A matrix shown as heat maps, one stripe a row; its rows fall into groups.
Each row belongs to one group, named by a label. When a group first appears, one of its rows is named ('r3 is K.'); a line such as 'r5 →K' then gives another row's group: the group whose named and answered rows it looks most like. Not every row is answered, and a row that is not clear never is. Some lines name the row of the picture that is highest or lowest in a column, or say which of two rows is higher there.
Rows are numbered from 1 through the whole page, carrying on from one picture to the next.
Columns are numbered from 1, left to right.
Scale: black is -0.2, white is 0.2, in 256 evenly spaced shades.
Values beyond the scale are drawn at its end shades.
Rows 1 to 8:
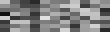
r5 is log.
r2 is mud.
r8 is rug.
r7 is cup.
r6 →rug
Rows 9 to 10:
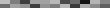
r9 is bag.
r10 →rug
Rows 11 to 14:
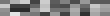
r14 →bag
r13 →log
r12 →log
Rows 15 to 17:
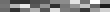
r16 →rug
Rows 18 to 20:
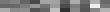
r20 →bag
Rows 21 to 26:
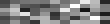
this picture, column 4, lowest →26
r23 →mud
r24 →rug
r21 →cup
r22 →mud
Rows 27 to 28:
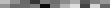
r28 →mud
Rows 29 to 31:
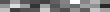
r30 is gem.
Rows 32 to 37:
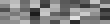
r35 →gem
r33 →bag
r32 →bag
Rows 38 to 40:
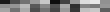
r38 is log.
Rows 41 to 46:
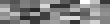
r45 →mud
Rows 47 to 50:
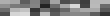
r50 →rug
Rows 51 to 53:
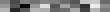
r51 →cup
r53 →log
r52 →log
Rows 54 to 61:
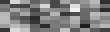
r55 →log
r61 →rug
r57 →bag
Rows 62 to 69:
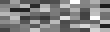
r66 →mud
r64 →log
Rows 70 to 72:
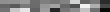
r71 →cup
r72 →rug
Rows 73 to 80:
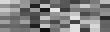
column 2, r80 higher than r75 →No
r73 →bag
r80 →mud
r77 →gem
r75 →bag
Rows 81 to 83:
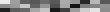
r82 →rug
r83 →log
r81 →mud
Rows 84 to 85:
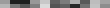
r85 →log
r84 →log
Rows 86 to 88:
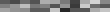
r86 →cup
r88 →bag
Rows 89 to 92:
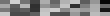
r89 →gem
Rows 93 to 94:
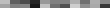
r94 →gem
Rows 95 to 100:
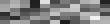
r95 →gem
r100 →bag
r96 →gem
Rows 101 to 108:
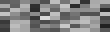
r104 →bag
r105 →cup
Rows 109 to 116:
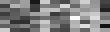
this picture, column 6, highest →111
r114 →log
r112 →log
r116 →log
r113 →mud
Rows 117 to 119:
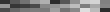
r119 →cup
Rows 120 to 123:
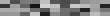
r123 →bag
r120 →log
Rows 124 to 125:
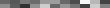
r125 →log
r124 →cup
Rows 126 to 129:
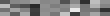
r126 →bag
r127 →mud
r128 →gem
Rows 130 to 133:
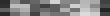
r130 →cup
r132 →rug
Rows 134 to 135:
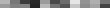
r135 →gem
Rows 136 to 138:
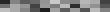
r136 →cup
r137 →rug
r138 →bag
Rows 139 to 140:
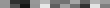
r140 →log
